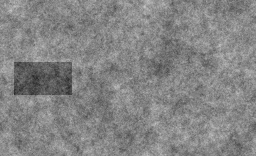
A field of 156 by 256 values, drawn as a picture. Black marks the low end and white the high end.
The field is mottled with small blotches. An odd patch, lower than its surroundings, sits in the middle left. The middle left is the ninth with the lowest average. No regular stripes run through it.
